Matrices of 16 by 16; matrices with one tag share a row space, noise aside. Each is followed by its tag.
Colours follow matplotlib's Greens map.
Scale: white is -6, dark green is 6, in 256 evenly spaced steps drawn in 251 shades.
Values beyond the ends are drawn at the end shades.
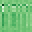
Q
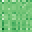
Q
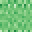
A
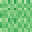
A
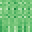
A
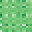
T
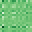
Q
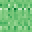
A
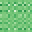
A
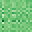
Q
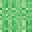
T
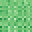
A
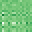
Q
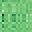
Q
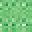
T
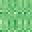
A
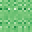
A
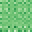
A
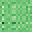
Q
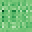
Q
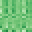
T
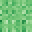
T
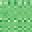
A
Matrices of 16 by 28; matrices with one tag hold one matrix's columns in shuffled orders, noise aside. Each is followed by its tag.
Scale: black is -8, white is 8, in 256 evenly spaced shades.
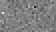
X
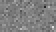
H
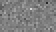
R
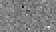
H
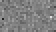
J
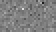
R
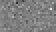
R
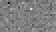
R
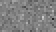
J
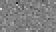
R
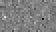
J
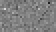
R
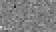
H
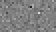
X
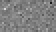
R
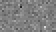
H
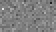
R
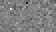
R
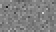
X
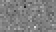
H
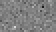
H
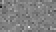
H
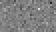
R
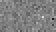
J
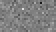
R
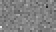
H
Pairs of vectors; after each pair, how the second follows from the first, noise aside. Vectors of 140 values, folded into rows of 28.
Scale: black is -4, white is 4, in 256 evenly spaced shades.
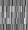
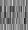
negated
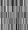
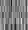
reversed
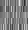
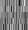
negated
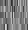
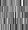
reversed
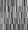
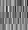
negated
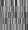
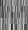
reversed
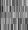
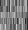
reversed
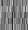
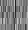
reversed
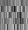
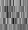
reversed
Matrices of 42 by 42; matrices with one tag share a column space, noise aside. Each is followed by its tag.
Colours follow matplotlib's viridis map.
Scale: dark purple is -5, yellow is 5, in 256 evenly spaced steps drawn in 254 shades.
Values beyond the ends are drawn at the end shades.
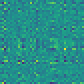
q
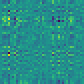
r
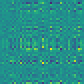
q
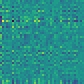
r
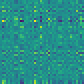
r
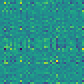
q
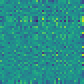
r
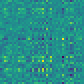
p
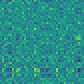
p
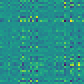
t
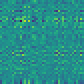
r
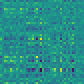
p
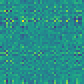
r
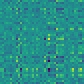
p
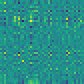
r
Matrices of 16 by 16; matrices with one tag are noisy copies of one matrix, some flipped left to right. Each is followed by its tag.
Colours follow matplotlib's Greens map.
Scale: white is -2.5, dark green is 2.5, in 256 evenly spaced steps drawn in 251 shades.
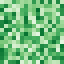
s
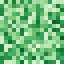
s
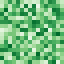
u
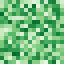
u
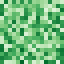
s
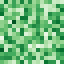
s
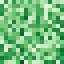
s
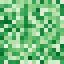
s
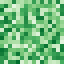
s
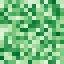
u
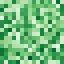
s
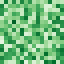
s
